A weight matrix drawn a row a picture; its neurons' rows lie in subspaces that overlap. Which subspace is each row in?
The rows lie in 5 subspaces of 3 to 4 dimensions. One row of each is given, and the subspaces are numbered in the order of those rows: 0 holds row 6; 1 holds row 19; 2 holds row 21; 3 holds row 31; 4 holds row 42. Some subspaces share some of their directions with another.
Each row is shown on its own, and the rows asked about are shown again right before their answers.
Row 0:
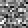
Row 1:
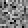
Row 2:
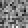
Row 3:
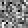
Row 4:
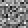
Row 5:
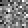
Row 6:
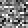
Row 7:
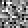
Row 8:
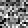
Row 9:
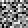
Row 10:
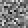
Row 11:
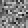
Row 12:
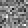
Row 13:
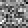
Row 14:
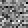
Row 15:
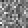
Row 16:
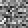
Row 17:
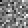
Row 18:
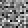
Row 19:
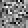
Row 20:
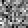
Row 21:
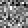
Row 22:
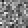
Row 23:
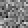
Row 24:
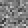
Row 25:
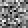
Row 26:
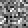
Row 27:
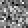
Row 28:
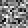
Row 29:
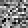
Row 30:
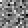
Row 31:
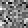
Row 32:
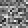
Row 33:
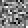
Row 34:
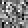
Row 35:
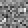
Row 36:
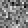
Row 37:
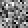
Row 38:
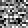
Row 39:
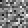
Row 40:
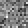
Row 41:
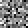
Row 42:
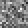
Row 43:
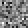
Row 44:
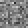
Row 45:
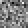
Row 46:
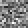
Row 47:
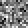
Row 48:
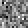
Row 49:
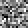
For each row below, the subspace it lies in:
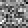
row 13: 4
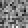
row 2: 4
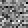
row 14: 0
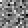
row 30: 0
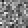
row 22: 4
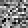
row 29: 4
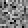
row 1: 4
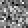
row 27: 2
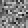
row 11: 1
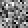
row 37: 2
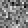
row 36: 2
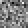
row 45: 2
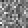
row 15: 4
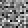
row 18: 0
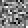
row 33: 1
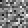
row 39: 0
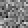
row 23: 2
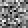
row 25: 2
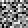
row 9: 4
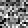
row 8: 2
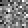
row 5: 0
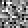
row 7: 4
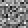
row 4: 2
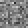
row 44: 0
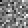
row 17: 0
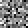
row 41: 0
